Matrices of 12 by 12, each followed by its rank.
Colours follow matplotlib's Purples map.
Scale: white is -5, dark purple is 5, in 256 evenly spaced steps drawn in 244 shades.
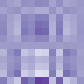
one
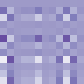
one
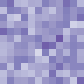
full rank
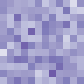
full rank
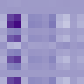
one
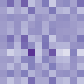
two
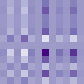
one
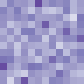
full rank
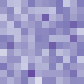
full rank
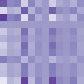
one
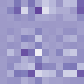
two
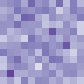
full rank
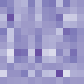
two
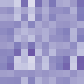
two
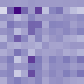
two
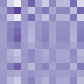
one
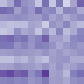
two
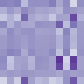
two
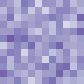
full rank
